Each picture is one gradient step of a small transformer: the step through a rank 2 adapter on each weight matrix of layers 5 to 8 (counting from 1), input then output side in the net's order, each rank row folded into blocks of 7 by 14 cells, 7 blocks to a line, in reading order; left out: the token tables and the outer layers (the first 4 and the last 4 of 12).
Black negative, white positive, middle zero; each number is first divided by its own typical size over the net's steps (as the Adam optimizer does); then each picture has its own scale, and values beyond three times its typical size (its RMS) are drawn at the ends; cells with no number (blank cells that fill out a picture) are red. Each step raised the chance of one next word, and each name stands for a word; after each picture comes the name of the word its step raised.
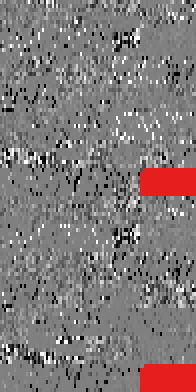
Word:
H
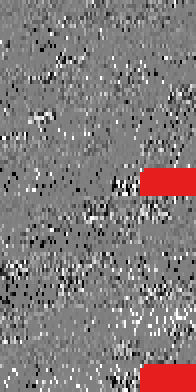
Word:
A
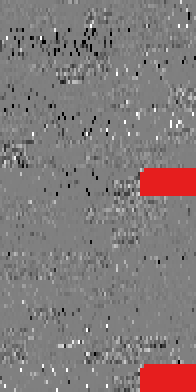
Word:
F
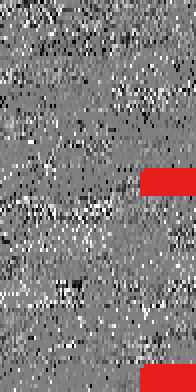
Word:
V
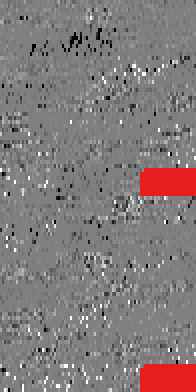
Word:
F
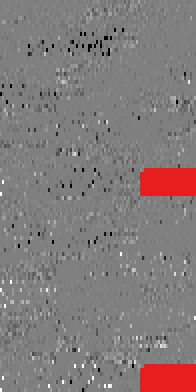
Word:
F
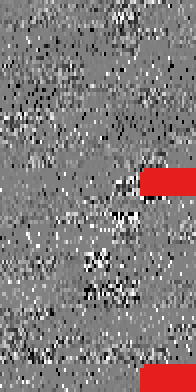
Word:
V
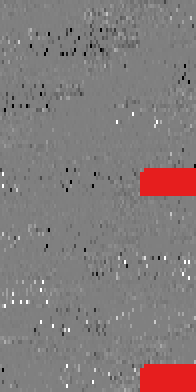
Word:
F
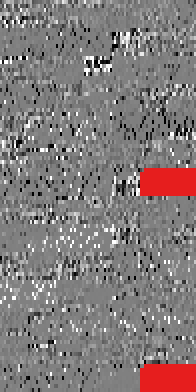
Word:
V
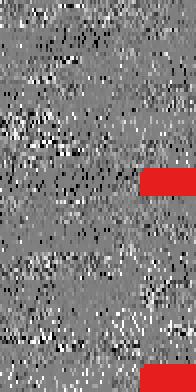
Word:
A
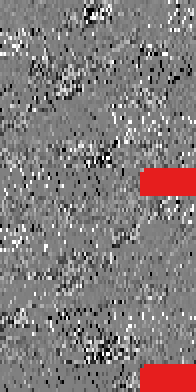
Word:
H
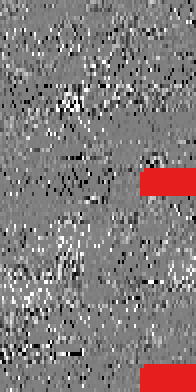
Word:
V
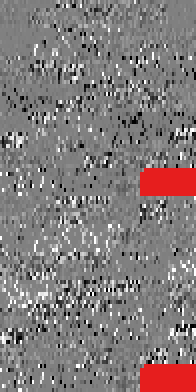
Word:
V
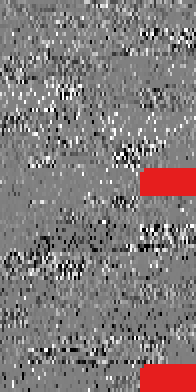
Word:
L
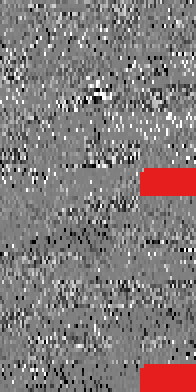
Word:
L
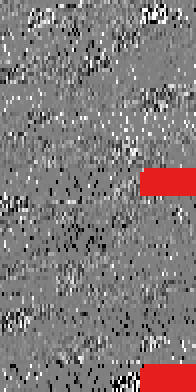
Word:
L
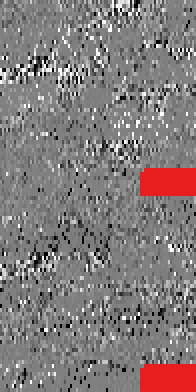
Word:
L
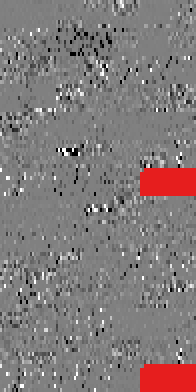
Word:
F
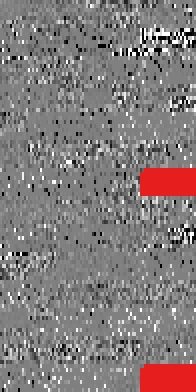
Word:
A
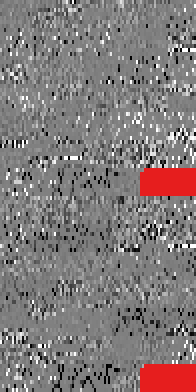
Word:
L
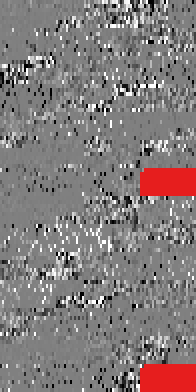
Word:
V
